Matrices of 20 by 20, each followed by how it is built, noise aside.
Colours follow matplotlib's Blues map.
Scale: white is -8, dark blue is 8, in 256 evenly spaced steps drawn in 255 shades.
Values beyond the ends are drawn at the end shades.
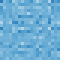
low rank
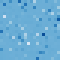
sparse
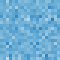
low rank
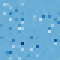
sparse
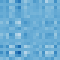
low rank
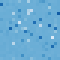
sparse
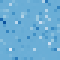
sparse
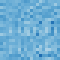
low rank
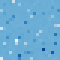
sparse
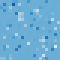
sparse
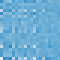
low rank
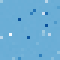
sparse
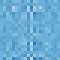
low rank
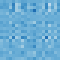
low rank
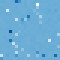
sparse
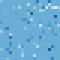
sparse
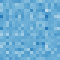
low rank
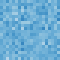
low rank
